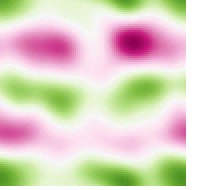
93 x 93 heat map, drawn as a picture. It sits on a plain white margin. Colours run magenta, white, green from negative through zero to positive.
Lone odd cells: none. Stripes: horizontal, repeating 2 times. Average level on the scale: 50%. Grain: smooth. Seam: none.
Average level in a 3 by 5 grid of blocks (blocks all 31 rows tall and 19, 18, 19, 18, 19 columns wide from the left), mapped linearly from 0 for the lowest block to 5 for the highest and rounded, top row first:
2 0 2 0 2 | 4 5 3 5 4 | 3 3 4 4 4
